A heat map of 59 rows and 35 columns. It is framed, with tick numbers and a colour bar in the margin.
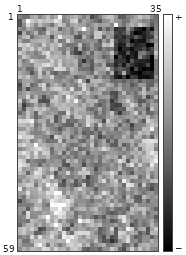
The top right is the ninth with the lowest average. The ninth with the highest average is the bottom left. In the top right lies a patch that is lower than the rest. Neither half mirrors the other.
